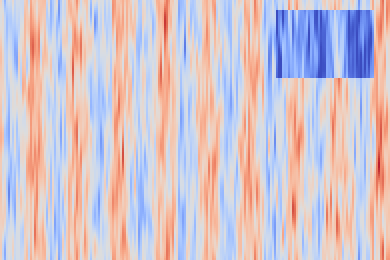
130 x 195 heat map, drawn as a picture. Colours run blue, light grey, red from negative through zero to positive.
Overall the values sit about 50% of the way up the scale. The ninth with the lowest average is the top right. An odd patch, lower than its surroundings, sits in the top right. Upright stripes repeat 9 times across the table.
